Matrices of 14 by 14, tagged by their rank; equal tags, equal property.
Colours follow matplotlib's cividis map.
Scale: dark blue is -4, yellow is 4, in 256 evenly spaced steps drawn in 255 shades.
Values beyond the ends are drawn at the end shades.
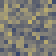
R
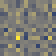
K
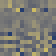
K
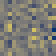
K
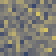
R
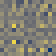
K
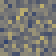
R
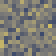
R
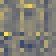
K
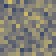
R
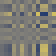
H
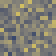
R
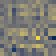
K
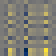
H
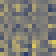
K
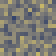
R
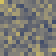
R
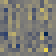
K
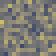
R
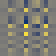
H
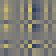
H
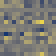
K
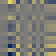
H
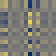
H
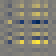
H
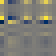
H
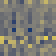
K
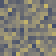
R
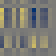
H
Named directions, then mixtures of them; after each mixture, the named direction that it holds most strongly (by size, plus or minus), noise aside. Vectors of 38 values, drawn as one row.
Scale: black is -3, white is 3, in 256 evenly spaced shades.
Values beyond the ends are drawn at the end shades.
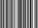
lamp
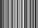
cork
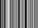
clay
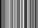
cork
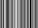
lamp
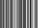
lamp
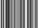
clay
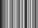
clay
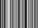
clay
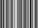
lamp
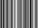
lamp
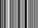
clay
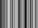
clay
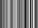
lamp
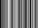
clay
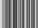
cork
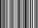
clay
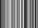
cork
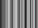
clay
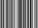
lamp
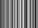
cork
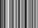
clay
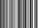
lamp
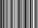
lamp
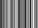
lamp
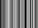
clay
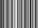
cork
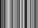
clay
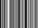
clay
